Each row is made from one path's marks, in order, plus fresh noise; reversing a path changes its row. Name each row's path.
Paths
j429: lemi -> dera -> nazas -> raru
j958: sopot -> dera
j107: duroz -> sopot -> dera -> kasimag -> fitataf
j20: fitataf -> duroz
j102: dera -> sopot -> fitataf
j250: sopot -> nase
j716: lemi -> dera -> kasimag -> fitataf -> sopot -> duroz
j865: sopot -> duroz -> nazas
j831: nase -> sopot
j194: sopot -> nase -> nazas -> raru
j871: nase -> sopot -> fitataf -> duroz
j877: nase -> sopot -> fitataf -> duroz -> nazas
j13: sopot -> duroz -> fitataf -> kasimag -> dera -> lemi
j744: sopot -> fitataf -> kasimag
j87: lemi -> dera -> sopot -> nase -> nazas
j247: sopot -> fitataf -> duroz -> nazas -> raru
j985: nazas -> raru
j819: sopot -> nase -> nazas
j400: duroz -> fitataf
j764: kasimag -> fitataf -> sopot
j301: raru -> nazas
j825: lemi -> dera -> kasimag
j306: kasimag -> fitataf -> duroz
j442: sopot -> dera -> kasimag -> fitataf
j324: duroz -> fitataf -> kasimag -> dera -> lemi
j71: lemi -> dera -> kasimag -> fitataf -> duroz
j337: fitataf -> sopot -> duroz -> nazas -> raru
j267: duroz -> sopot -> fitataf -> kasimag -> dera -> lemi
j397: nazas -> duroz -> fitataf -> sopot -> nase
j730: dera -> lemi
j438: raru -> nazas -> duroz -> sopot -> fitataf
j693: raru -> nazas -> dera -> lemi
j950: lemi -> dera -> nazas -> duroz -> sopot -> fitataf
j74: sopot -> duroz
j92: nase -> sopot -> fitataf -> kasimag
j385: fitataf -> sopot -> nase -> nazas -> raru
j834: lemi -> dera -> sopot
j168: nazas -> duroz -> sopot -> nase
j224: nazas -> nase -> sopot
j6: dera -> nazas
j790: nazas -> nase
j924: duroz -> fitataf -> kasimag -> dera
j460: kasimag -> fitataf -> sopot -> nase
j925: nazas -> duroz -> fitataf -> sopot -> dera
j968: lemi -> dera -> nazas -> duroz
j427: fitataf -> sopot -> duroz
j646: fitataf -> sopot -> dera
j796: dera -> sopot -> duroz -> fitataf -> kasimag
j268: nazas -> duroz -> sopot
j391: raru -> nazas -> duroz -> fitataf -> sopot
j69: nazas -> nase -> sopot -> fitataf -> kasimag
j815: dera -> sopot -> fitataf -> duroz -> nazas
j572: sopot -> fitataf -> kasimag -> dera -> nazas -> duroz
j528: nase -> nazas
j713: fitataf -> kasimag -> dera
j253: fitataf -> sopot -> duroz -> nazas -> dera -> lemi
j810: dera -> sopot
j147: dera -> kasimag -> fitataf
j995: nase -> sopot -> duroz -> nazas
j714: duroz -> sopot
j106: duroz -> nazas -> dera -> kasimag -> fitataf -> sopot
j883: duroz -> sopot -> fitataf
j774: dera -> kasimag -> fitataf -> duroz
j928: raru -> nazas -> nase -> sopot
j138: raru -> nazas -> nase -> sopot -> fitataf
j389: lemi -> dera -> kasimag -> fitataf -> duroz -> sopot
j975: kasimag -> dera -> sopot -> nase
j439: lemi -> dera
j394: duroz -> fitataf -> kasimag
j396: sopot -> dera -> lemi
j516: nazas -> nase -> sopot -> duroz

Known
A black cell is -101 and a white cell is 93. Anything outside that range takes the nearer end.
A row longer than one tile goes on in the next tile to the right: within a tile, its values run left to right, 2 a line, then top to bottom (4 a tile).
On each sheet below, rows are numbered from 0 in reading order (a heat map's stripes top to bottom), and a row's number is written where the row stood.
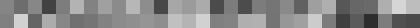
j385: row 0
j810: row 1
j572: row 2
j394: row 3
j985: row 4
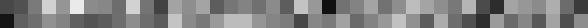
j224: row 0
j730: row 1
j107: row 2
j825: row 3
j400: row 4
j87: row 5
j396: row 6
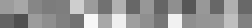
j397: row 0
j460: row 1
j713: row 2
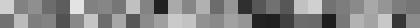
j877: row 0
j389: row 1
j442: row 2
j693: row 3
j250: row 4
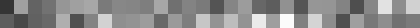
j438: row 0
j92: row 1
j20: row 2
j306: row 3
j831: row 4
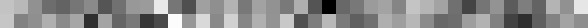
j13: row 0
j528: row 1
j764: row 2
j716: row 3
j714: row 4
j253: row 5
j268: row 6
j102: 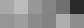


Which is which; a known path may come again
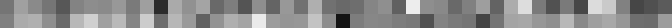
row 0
j74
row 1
j147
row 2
j646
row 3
j713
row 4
j516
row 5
j6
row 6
j796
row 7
j815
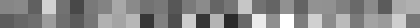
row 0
j730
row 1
j250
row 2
j194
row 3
j306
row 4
j394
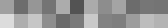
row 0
j975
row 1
j107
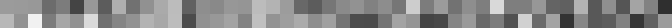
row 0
j774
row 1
j924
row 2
j324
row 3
j13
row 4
j925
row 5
j168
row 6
j819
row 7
j968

